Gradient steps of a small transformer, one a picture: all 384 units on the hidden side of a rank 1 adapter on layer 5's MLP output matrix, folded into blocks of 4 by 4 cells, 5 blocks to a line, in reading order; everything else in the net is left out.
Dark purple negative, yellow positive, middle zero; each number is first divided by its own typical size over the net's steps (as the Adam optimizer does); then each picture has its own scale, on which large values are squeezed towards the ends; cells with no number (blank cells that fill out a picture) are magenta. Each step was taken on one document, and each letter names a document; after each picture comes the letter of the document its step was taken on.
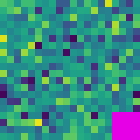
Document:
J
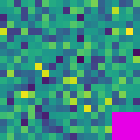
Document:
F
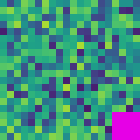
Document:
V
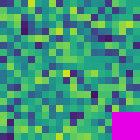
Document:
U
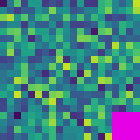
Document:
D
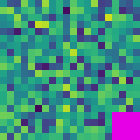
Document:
V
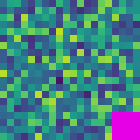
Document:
U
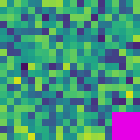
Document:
D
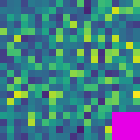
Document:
F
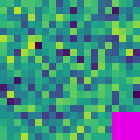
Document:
F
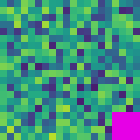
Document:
V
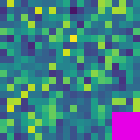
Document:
J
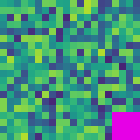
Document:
D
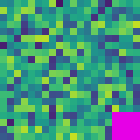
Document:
U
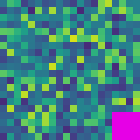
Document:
J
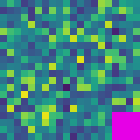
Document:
J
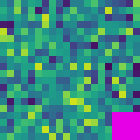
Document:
V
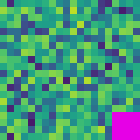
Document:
J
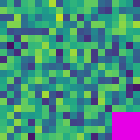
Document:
D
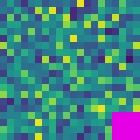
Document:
U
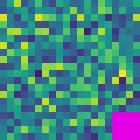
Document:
D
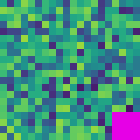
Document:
V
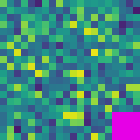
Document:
D
